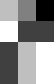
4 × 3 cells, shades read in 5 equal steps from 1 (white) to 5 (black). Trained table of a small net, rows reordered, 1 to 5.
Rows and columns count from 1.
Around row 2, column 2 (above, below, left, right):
3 2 1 4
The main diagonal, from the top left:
2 4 1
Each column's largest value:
4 4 5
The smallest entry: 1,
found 3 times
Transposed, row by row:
2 1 4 4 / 3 4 2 2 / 5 4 1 1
